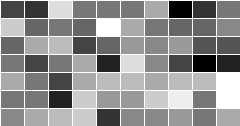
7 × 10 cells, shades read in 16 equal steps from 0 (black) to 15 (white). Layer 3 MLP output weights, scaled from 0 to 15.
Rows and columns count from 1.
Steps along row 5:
down down up up same down up same up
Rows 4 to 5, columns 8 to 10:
4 0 2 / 11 11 15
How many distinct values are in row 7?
7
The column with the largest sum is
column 6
